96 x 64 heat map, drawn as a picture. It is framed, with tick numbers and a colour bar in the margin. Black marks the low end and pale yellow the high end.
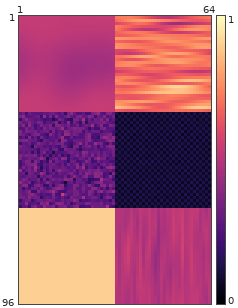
It is made of 3 by 2 panels. Panel 1,1: middling, smooth, faint in contrast. Panel 1,2: high, streaked across. Panel 2,1: low, fine-grained. Panel 2,2: very low, checkered, faint in contrast. Panel 3,1: very high, flat. Panel 3,2: middling, streaked downward, faint in contrast.
